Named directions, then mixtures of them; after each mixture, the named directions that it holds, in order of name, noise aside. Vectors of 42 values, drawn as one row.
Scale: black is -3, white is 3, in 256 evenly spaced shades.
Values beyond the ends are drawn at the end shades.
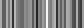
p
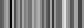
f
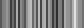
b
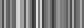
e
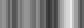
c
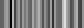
f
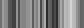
b, c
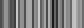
b, e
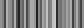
e, p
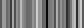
p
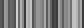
b, e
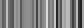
f, p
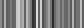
e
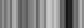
c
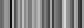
f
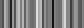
e, f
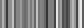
f, p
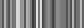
e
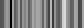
f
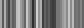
c, e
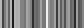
e, p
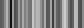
f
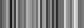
b, f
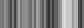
c, f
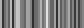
e, p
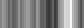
c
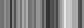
c, f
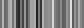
e, f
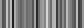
p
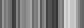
b, c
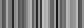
b, p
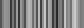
b
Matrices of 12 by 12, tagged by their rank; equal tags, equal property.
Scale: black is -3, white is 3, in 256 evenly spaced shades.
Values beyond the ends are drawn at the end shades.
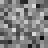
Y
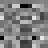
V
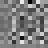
V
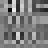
V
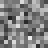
Y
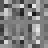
V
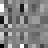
V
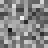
Y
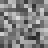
Y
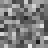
Y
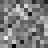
Y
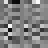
V
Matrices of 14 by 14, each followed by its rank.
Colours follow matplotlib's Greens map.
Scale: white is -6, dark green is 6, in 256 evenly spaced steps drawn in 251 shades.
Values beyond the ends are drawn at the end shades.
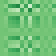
one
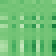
one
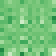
two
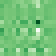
two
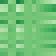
one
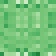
two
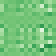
two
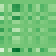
one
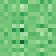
two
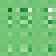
one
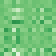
two
